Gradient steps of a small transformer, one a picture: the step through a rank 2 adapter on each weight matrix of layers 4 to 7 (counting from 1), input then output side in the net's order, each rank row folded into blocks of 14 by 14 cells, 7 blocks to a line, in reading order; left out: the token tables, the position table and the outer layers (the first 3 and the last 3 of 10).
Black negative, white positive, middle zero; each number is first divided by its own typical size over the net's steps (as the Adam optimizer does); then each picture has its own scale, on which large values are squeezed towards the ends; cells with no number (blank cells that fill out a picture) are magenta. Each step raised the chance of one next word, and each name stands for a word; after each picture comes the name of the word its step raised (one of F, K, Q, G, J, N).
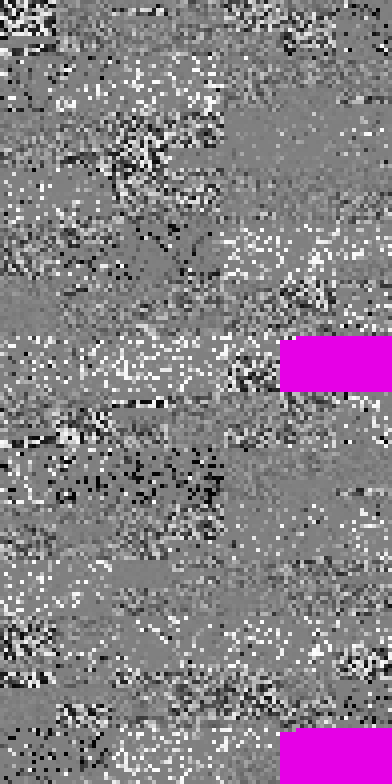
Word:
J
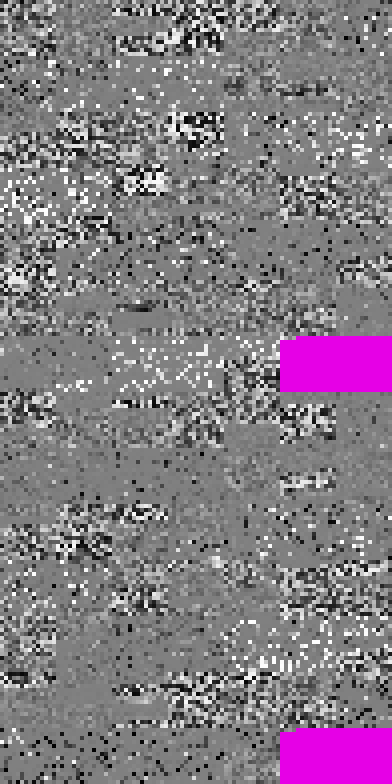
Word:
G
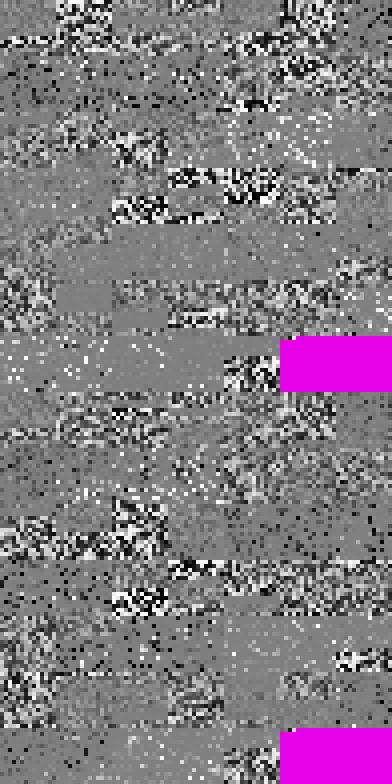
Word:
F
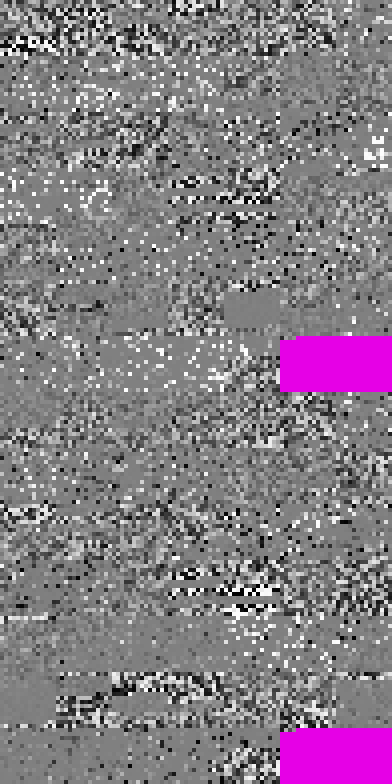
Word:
G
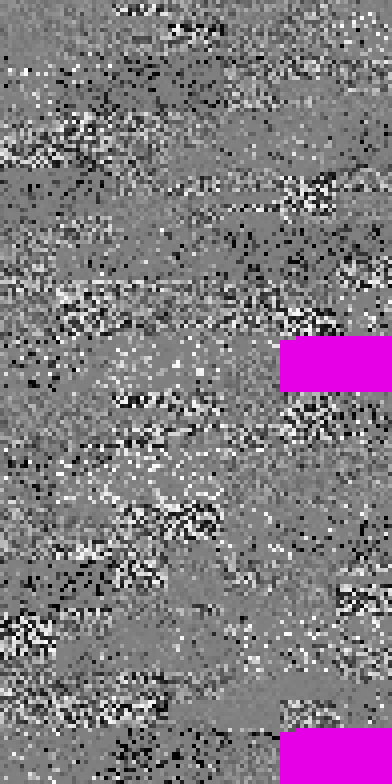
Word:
F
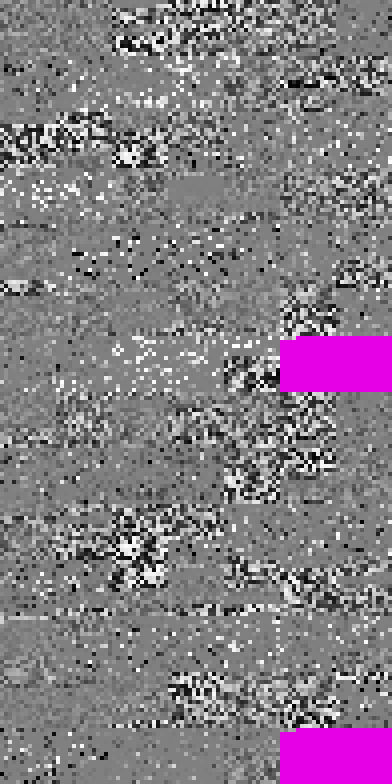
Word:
G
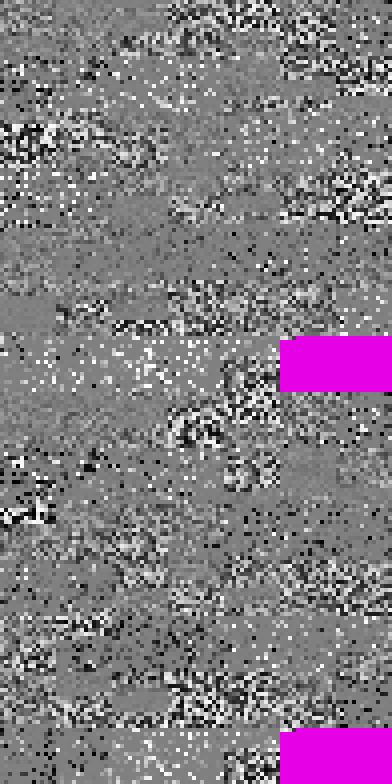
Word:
G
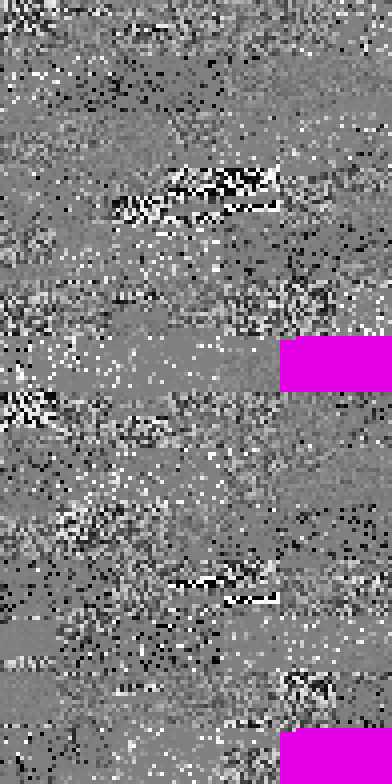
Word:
F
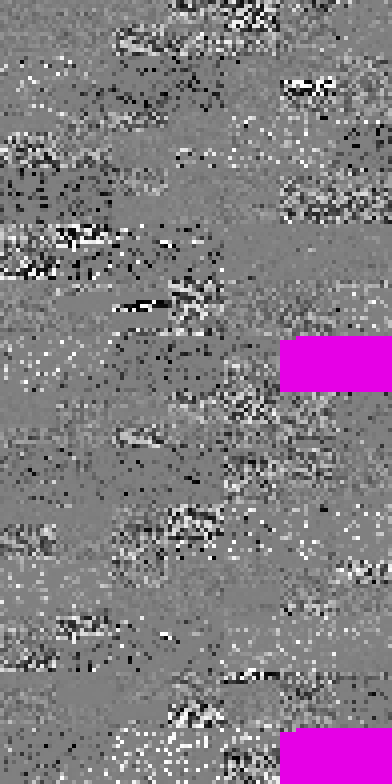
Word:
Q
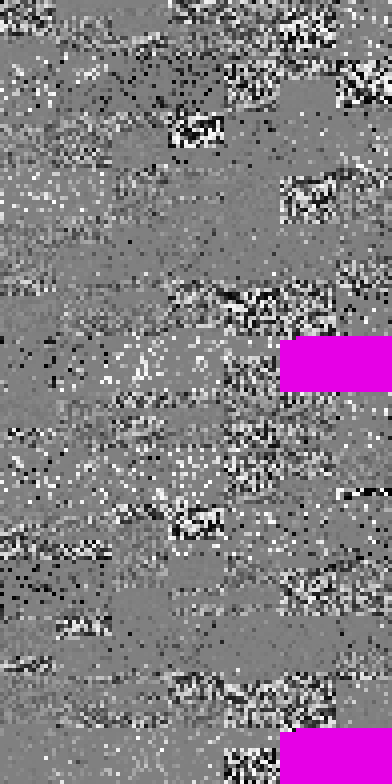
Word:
F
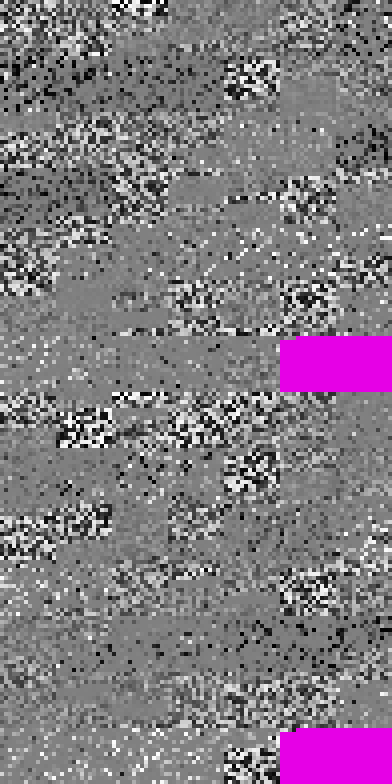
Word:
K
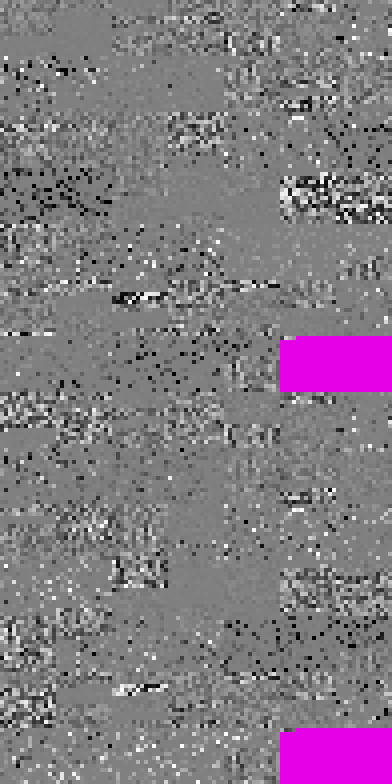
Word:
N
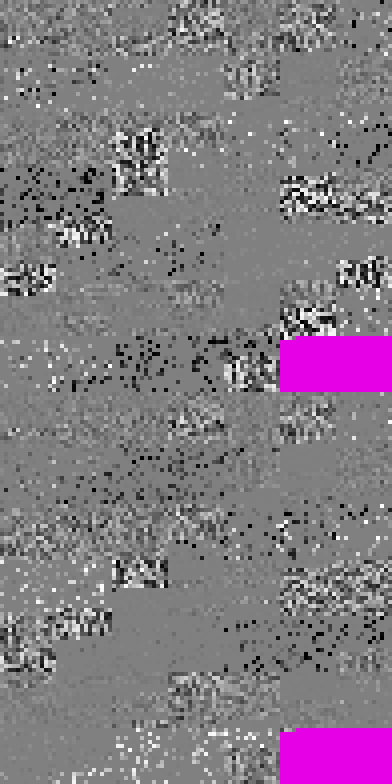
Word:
N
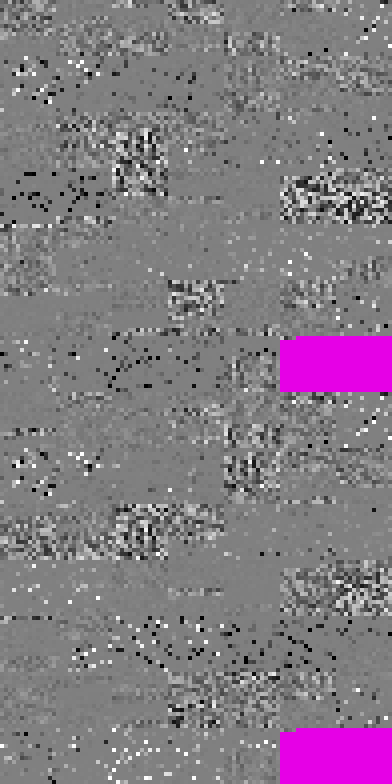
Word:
N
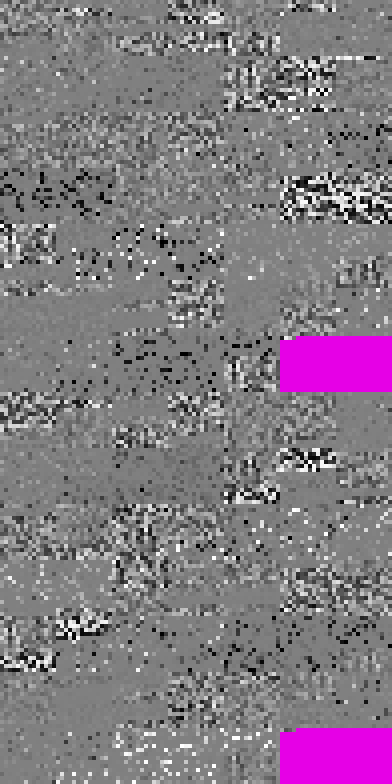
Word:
N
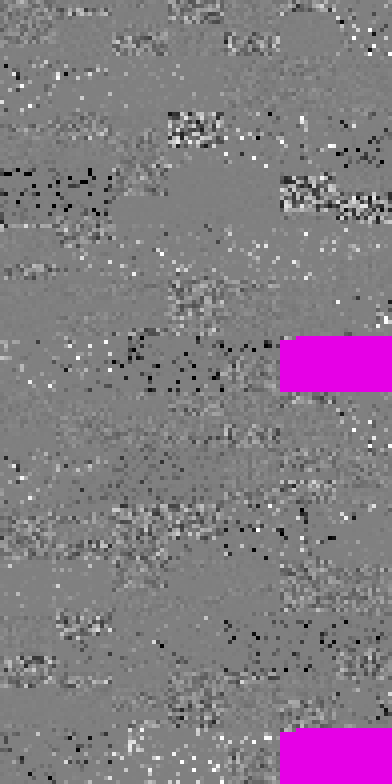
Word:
N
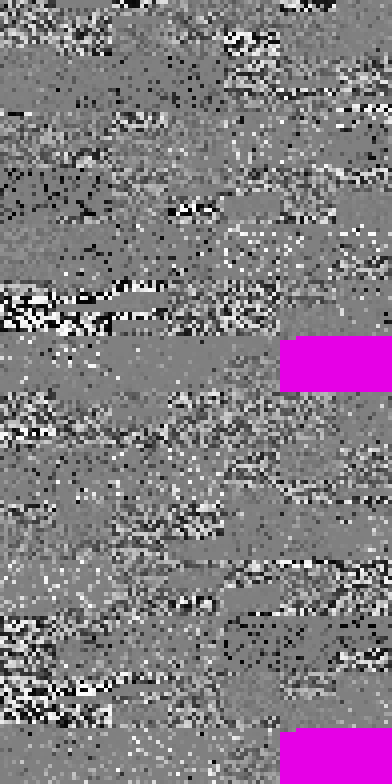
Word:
K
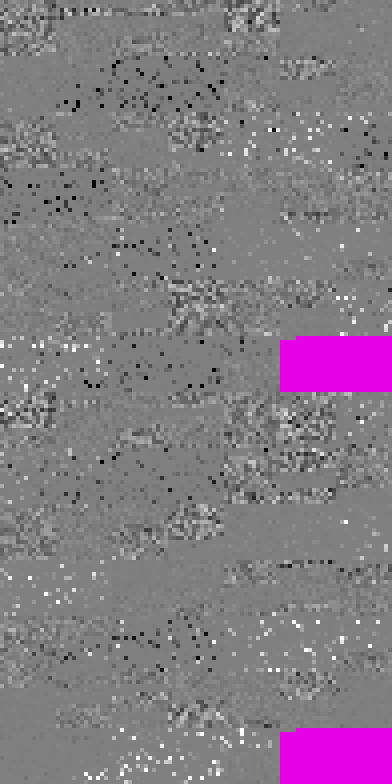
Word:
Q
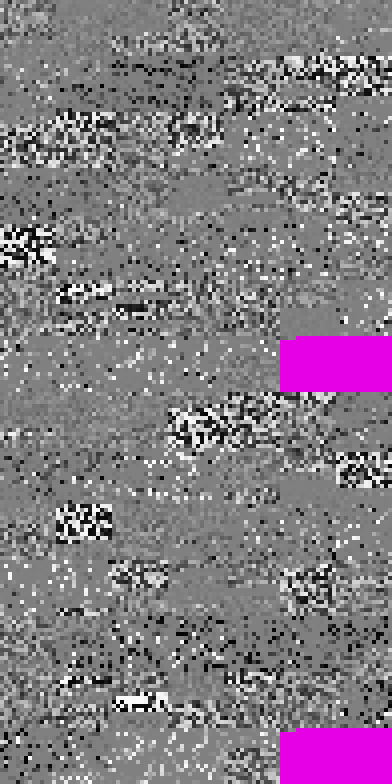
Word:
K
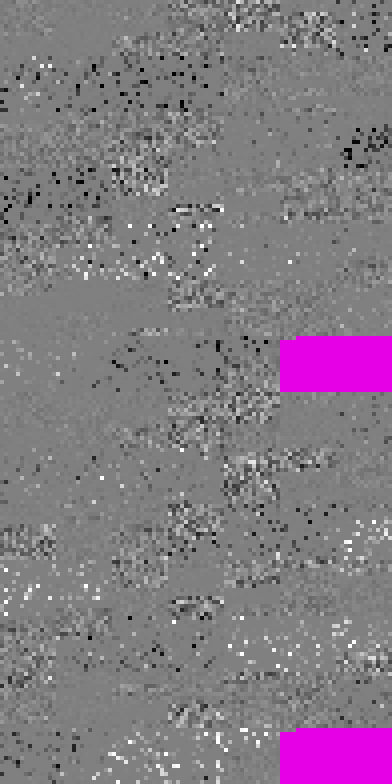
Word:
Q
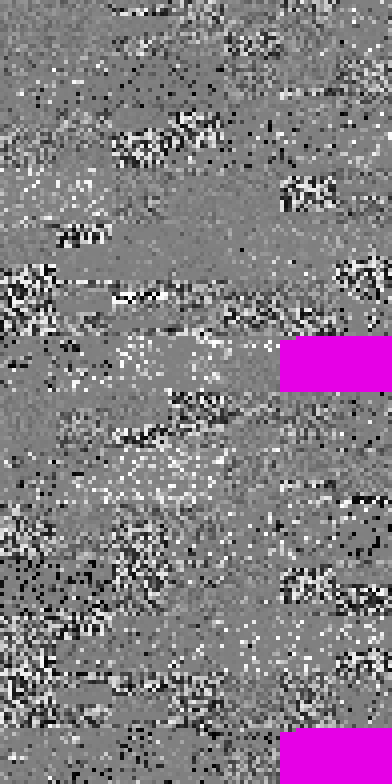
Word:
F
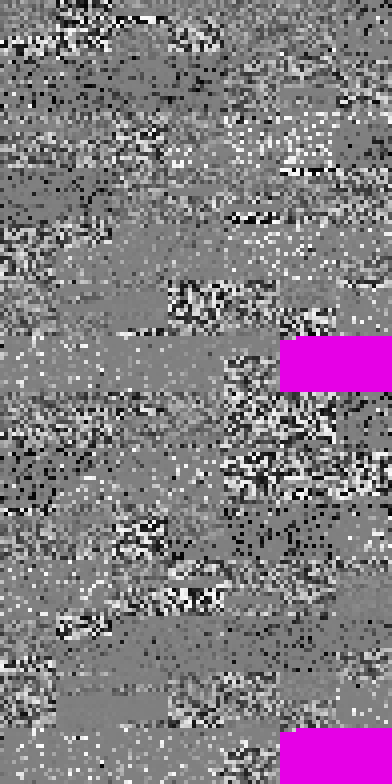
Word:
K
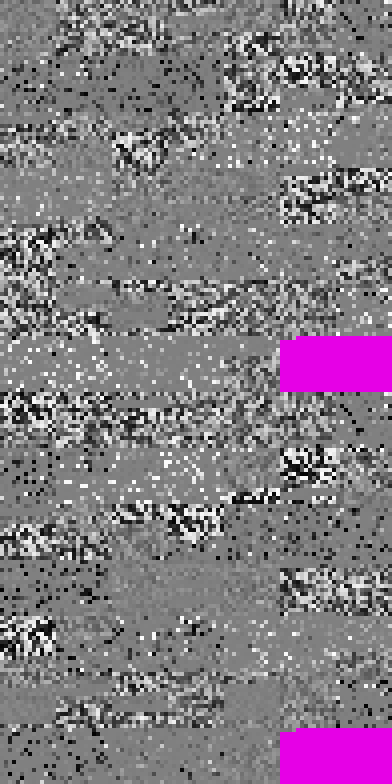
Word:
F
